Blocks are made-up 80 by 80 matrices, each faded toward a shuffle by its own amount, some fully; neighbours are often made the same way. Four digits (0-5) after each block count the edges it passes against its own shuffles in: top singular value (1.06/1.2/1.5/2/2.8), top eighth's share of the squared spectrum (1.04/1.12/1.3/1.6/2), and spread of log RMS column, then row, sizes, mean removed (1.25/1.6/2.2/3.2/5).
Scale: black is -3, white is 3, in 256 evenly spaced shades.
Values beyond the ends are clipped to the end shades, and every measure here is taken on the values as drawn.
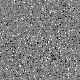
2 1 0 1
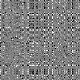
5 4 3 3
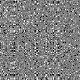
4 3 2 2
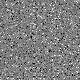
3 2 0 0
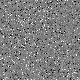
0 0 0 0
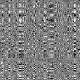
5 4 3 3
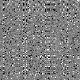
4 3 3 2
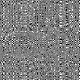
5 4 3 3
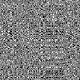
4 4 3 3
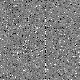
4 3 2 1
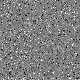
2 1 0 0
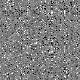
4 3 2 1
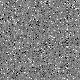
3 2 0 0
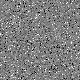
2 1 0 0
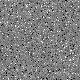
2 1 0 0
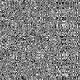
4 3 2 2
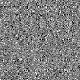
4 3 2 2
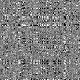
4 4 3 3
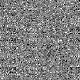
4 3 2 2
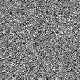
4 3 1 1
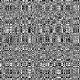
5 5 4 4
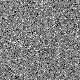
1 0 0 0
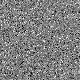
2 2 0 0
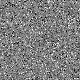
1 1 0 0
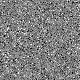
1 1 0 0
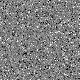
2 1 0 0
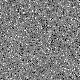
1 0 0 0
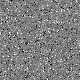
0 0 0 0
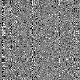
4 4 3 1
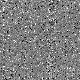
2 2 1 0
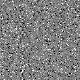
3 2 1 0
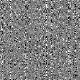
3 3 3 0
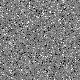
0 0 1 0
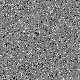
0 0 0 0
